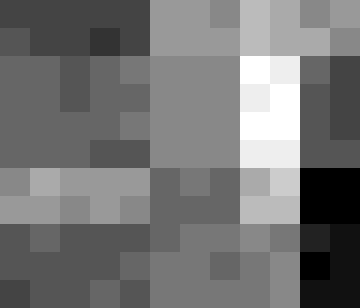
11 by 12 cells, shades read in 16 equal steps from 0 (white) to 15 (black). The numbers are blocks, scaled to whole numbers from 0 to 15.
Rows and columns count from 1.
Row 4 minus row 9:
-1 0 0 -1 -1 -2 -1 -1 -6 -8 -3 -3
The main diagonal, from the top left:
11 11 10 9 8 7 8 9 7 7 14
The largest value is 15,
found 5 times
